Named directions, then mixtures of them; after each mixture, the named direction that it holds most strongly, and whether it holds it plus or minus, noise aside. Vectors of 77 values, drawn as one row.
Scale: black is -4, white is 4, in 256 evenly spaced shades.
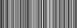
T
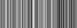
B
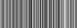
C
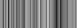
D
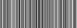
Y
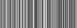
B, plus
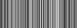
C, minus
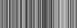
C, plus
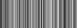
T, plus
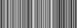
B, plus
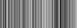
D, plus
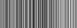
B, minus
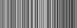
B, plus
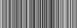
C, plus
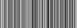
T, minus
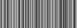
Y, plus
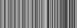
C, minus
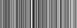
B, minus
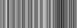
B, plus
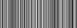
Y, minus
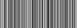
T, minus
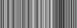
B, plus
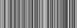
T, minus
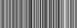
C, plus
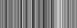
B, minus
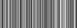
C, plus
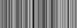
B, minus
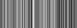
B, plus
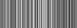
B, plus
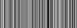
T, minus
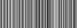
Y, plus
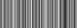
C, minus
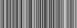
C, plus
